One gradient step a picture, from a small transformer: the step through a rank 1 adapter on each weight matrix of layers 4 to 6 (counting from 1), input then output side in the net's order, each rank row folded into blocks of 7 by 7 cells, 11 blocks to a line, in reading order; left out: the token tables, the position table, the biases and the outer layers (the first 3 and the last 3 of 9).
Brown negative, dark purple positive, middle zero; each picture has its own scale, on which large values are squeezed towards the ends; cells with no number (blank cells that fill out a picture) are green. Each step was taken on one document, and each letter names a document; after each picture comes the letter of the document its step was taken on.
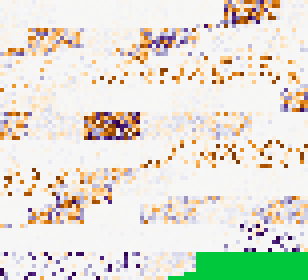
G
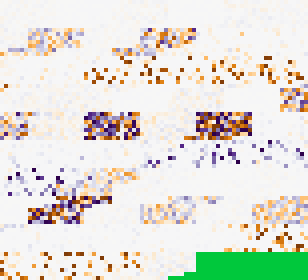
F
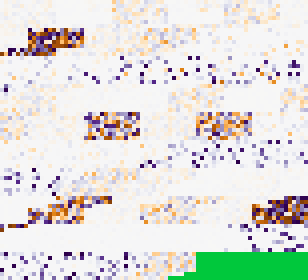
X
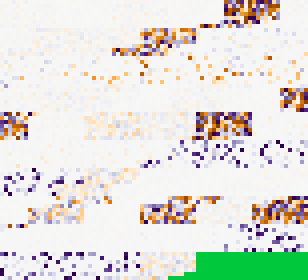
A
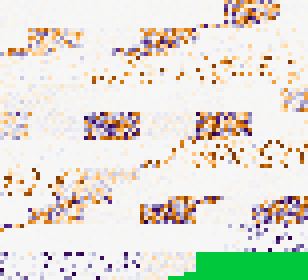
G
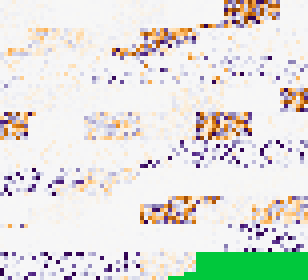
A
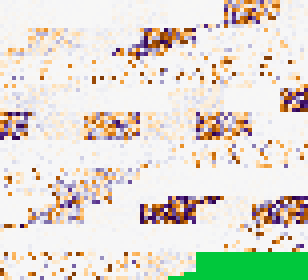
G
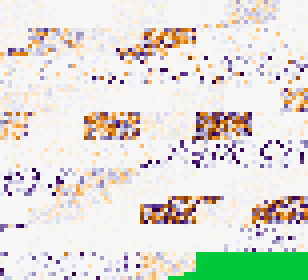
A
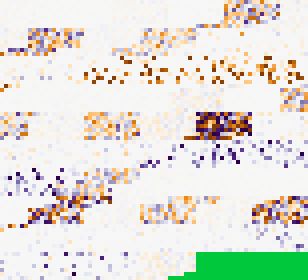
F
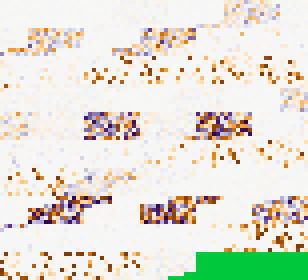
F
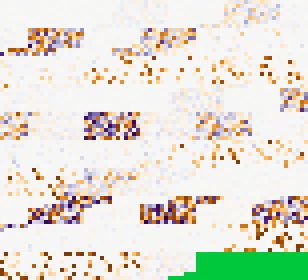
F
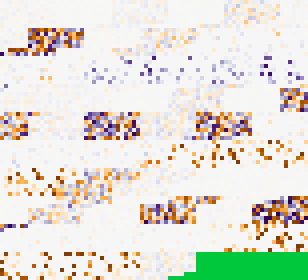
F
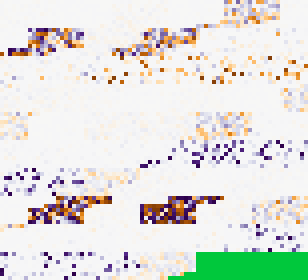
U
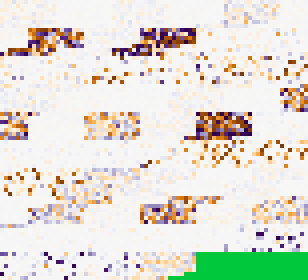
U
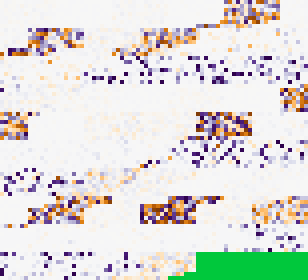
U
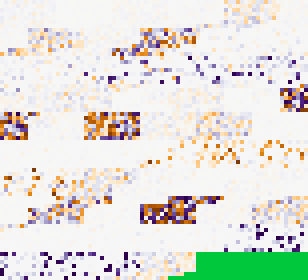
U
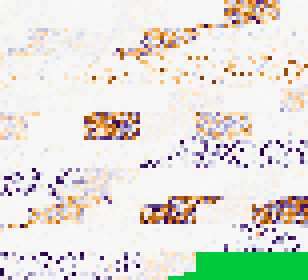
A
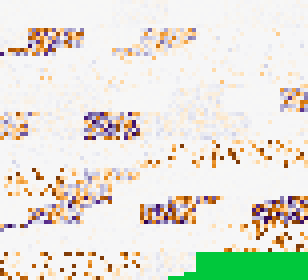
F
